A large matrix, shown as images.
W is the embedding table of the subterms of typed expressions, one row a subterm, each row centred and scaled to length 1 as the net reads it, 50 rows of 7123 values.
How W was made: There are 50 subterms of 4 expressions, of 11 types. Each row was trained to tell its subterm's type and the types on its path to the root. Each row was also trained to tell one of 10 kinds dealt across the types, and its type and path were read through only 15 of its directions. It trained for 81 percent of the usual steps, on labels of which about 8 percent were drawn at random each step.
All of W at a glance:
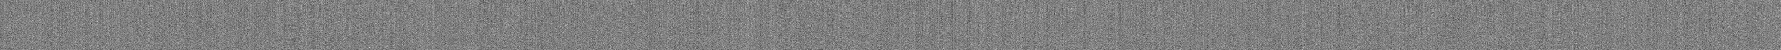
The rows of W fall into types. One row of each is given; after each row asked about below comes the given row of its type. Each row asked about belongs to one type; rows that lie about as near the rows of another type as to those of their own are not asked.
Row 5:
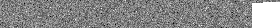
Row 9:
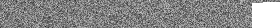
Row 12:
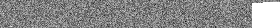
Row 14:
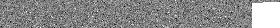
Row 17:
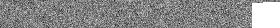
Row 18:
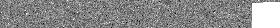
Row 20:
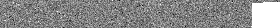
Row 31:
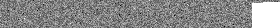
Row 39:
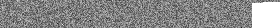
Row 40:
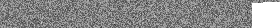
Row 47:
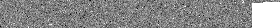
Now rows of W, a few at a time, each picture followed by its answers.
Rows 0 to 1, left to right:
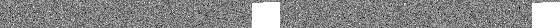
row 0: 18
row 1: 20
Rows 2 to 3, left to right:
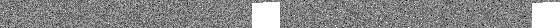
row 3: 18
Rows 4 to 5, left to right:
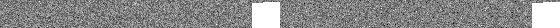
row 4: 9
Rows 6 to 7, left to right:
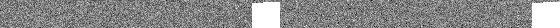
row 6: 9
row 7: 47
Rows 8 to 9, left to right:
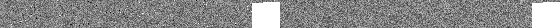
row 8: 9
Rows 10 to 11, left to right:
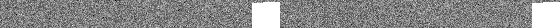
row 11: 47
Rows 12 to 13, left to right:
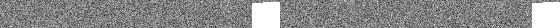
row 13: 12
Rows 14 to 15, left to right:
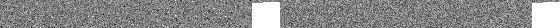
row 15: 40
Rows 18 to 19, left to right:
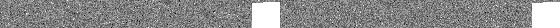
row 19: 39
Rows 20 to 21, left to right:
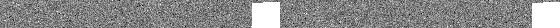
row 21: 14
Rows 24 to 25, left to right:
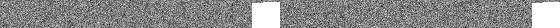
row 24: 14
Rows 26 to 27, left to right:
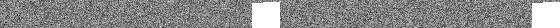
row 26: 47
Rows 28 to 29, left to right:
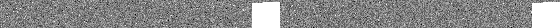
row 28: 12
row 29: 39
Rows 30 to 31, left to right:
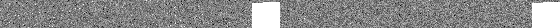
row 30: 14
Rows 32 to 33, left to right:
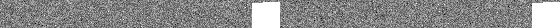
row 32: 12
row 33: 47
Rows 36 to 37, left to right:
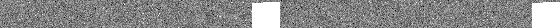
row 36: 18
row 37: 20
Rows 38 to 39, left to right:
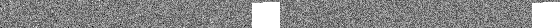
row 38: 40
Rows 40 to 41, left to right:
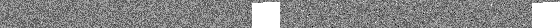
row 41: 20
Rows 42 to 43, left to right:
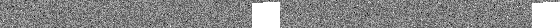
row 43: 47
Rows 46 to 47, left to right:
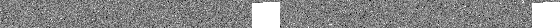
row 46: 20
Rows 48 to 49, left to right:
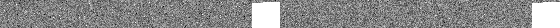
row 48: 20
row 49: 40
